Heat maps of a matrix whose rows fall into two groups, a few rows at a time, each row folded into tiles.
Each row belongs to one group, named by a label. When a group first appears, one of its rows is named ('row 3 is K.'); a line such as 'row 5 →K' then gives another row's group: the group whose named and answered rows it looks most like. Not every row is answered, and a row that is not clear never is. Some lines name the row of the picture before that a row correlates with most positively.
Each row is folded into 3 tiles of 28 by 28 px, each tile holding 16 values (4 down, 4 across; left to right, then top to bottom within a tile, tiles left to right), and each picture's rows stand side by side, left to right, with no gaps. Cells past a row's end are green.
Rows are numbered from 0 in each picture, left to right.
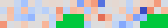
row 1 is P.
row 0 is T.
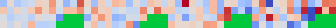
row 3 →P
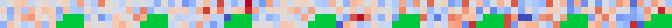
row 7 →T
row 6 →T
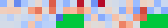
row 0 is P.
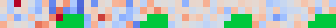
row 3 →T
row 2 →P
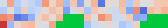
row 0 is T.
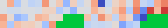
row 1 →P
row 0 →T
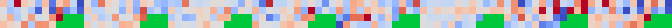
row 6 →P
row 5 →P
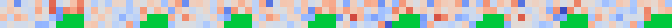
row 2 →P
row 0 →P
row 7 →T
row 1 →T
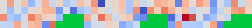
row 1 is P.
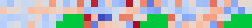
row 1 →T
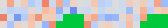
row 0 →T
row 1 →T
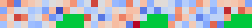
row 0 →P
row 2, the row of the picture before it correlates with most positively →1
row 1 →T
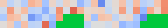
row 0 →T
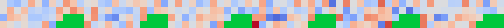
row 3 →T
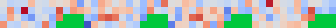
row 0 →T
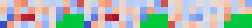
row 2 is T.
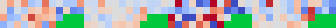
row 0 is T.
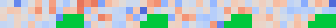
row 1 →P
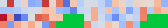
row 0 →T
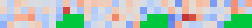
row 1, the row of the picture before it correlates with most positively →0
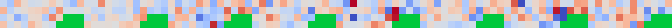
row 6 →P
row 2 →T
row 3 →P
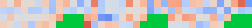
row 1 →T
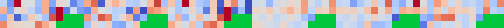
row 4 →P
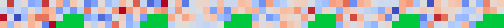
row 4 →P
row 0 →T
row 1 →P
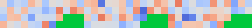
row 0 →T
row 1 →P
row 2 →T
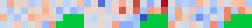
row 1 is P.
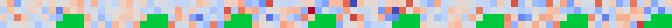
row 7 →T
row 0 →P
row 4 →P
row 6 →T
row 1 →T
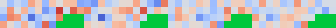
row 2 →T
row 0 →T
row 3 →T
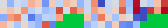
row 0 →T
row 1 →P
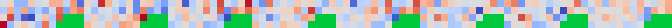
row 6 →P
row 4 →P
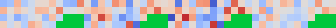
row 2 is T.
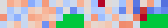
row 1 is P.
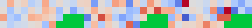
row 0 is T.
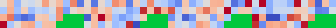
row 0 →T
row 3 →T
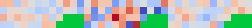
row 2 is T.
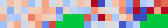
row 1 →P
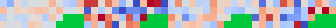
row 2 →T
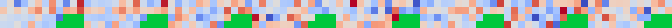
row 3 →T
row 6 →T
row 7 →P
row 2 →T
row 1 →P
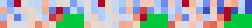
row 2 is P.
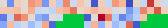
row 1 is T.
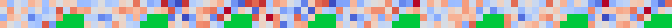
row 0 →T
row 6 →T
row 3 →P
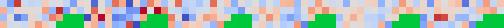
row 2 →T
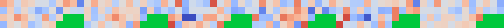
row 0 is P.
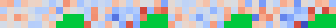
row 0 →P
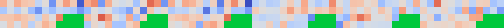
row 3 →P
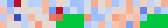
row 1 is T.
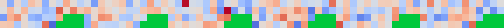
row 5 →T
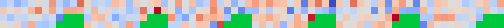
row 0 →P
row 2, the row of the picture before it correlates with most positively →5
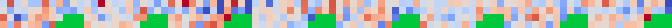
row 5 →T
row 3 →P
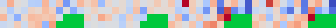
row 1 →P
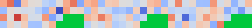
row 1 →P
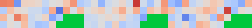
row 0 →P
